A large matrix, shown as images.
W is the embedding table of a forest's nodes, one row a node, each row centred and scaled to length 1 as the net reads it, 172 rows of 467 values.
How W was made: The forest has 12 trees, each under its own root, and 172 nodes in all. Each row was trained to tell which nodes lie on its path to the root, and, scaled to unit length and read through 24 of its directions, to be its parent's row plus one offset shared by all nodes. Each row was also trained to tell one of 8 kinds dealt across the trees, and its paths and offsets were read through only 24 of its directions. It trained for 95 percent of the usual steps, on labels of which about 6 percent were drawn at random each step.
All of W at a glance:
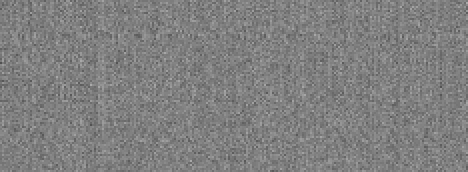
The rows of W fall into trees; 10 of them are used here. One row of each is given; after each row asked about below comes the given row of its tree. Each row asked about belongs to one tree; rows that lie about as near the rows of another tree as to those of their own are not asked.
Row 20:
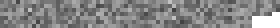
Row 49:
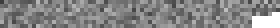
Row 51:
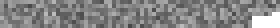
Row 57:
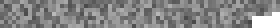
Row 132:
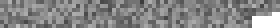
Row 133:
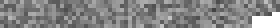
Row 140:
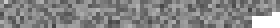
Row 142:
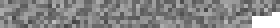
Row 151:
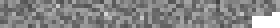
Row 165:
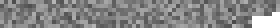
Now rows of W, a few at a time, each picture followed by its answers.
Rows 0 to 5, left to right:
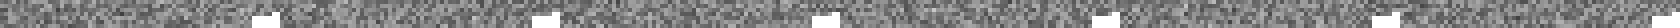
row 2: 151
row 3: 57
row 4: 165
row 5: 51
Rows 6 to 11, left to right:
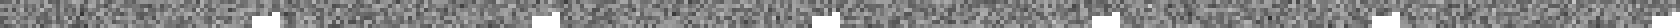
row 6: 20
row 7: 51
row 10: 57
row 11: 51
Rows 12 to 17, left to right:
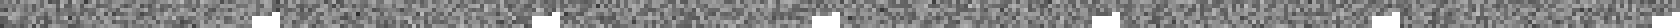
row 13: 165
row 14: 151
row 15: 140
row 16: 51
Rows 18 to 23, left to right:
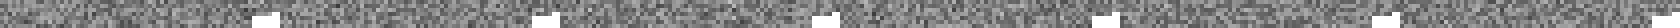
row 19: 165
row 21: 140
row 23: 57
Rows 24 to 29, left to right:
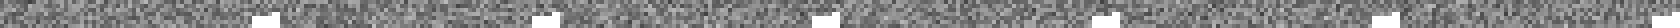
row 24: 49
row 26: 57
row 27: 132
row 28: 51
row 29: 20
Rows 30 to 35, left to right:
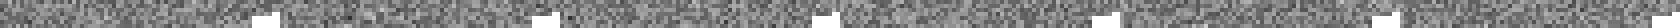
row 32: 140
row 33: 142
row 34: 142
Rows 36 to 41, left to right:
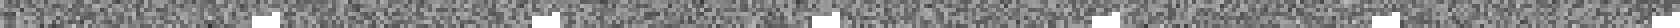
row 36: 51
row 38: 132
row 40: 142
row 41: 165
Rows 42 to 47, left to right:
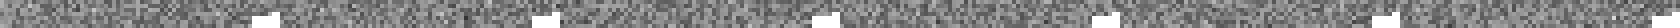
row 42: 142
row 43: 133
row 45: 132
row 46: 165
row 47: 51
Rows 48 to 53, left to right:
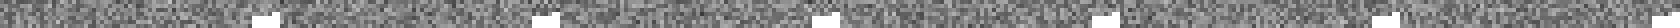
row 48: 20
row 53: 132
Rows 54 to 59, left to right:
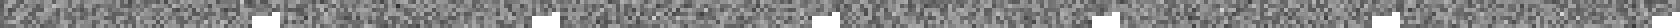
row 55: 49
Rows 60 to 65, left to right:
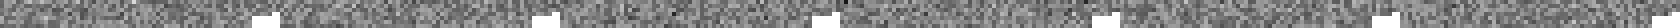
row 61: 132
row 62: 20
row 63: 20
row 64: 133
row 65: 132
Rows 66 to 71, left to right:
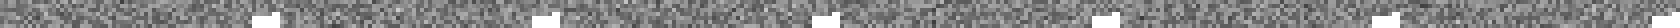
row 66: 20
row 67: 51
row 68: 20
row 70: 133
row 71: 51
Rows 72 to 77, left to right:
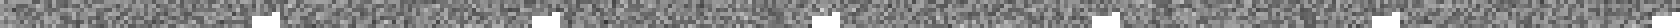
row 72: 142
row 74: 20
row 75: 57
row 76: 142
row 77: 20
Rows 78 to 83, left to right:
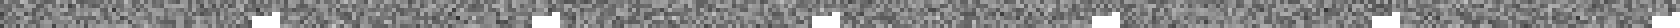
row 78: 140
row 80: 165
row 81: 151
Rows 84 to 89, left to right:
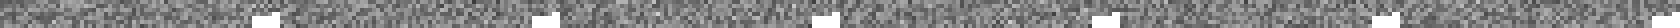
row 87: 20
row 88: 57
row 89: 132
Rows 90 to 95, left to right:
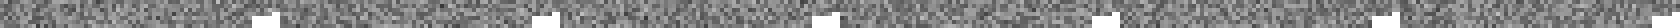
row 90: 51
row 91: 140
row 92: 20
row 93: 140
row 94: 140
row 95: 20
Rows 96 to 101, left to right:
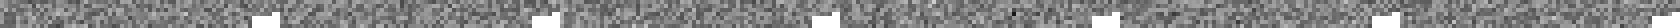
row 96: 49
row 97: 20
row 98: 142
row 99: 20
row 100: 20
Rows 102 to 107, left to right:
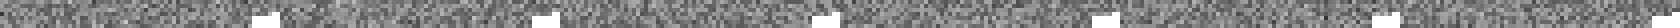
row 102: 51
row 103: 132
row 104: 132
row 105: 57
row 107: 49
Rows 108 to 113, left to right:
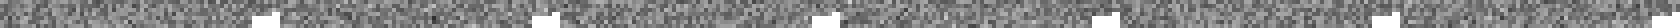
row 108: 51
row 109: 20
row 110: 51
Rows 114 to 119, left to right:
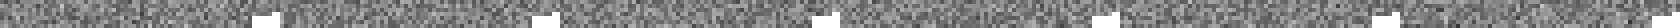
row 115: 49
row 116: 140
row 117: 132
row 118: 165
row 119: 51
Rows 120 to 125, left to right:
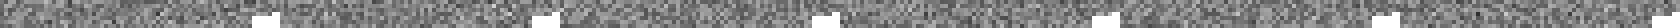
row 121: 51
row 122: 132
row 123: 132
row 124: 132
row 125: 151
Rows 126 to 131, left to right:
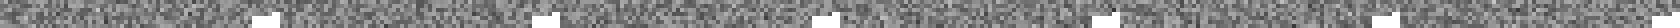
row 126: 51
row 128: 20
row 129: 57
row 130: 140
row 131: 151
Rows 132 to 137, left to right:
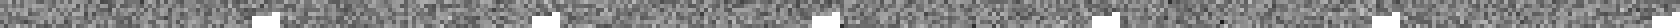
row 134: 51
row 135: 49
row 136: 57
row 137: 165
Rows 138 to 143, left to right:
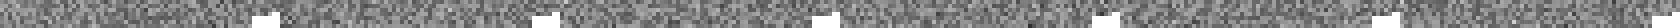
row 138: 132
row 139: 165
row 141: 57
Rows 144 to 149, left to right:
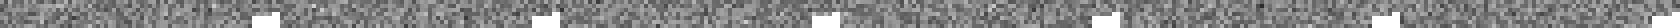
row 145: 133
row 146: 57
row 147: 140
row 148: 20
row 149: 132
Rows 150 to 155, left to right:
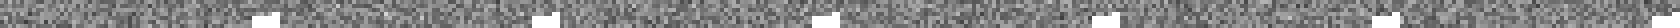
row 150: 132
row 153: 132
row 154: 57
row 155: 49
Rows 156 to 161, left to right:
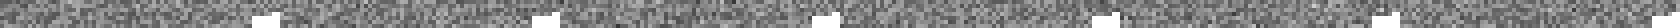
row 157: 133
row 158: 132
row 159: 49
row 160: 165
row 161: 132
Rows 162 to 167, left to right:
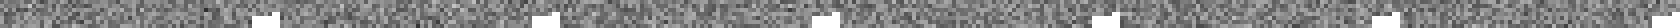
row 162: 57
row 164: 51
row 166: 140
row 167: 151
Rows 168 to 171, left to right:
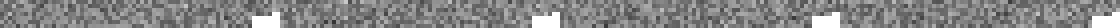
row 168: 140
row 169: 20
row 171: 51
